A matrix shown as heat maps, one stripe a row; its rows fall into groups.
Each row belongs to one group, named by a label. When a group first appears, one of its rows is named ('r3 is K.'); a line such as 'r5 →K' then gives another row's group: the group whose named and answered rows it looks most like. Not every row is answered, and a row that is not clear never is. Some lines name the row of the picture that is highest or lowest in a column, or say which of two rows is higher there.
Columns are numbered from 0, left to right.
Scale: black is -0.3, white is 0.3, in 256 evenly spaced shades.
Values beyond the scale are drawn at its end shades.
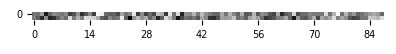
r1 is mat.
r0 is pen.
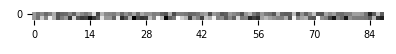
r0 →pen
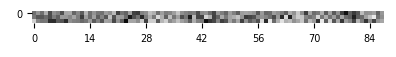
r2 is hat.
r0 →hat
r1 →mat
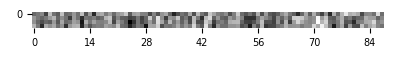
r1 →mat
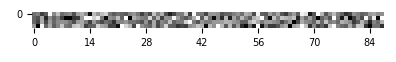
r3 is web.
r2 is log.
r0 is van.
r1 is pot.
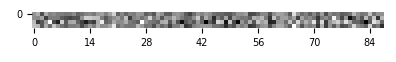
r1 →pot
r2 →web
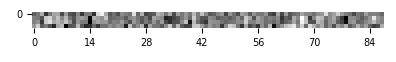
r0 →pen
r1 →van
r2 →van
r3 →hat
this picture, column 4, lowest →3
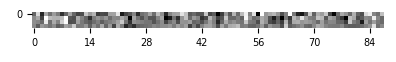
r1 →van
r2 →van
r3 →mat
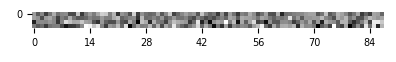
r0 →pen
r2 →log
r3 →pot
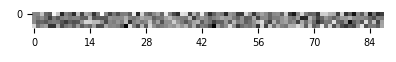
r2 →pot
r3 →hat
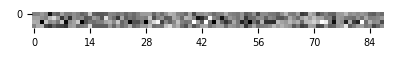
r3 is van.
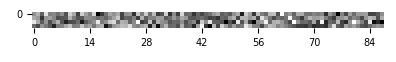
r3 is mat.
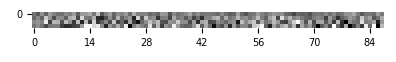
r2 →hat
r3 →pot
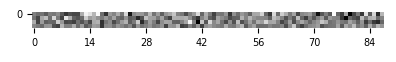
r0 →pot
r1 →hat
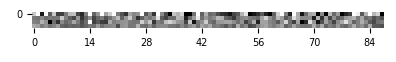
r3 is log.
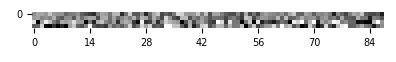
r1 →pen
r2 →web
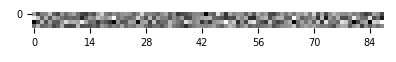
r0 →web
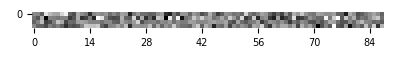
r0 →van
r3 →pot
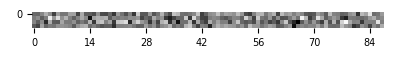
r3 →log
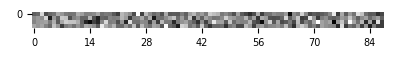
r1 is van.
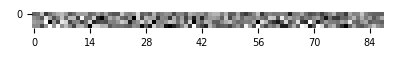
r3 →van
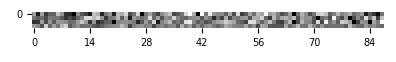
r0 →log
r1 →pot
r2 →log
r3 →van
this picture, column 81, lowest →2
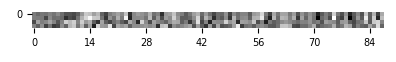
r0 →pot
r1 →pot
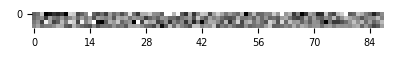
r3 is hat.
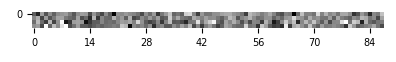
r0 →log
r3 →van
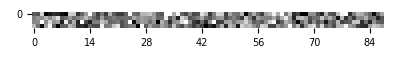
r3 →web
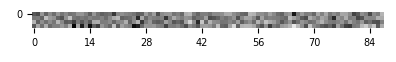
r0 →log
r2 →log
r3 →hat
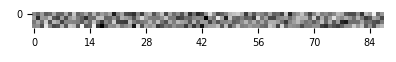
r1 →web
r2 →hat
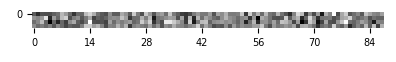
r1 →van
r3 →pot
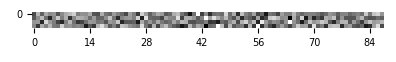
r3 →web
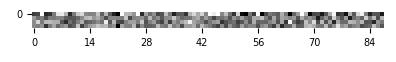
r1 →pot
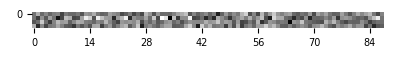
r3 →log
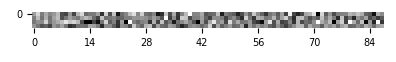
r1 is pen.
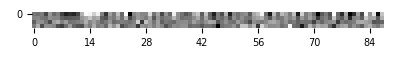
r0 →pot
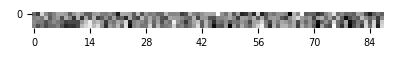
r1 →hat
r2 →pot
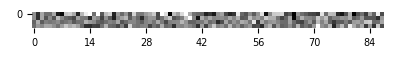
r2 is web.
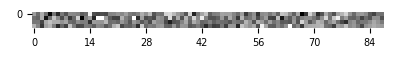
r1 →pen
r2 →van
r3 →web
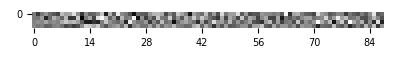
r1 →pen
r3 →pot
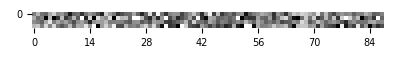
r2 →van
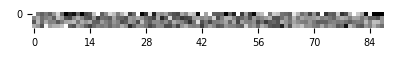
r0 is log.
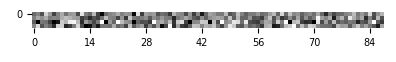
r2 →mat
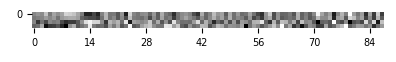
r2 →pot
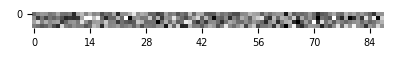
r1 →pot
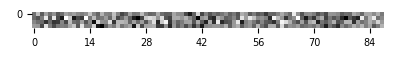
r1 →hat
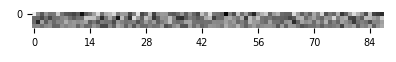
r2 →log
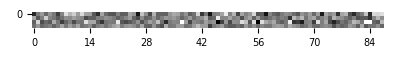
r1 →web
